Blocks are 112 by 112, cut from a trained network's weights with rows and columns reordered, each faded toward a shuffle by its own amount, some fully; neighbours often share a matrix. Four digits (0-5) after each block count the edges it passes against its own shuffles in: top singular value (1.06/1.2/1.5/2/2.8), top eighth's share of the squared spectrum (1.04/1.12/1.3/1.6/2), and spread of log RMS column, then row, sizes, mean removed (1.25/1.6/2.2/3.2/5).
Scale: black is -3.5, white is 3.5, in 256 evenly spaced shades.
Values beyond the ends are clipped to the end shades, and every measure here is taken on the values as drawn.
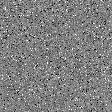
2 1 0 1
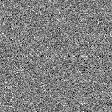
3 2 0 1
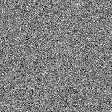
3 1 0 1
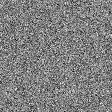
0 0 0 0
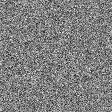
1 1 0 0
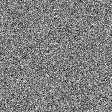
0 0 0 0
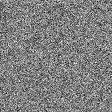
0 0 0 0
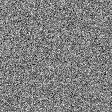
0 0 0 0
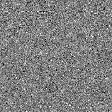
3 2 1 1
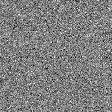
3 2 0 1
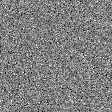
1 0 0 0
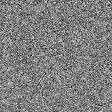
3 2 0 1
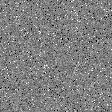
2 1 0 1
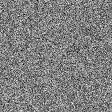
0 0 0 0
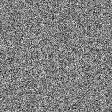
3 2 0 0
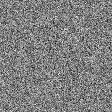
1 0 0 0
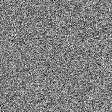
3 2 0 1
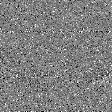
3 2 0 2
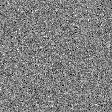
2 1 1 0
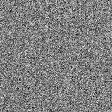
2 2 0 1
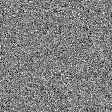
2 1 0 0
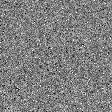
2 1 0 0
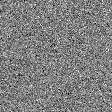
1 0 0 0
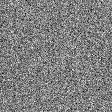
1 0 0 0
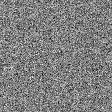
2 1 0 0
